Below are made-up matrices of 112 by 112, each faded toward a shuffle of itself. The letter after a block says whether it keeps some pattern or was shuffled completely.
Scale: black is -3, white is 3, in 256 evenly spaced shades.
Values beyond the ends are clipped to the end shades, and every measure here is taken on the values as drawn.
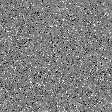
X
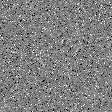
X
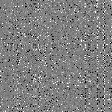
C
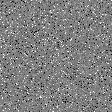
X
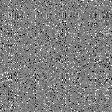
C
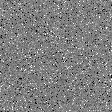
X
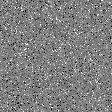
X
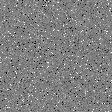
X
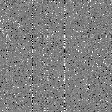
C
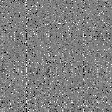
C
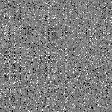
C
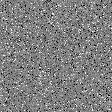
X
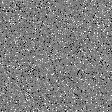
X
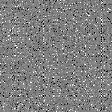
C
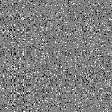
C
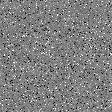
X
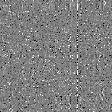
C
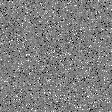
X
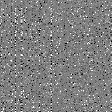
C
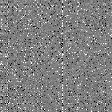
C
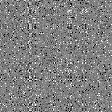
C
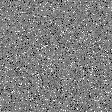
X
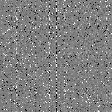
C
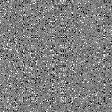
C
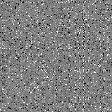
C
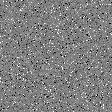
X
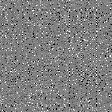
C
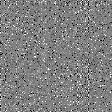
C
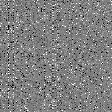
C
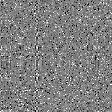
C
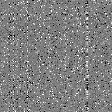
C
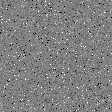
X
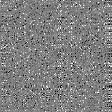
C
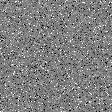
X
